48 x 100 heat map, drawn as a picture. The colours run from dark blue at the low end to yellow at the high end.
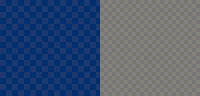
It is made of 1 by 2 panels. Panel 1,1: very low, checkered, faint in contrast. Panel 1,2: middling, checkered, faint in contrast.
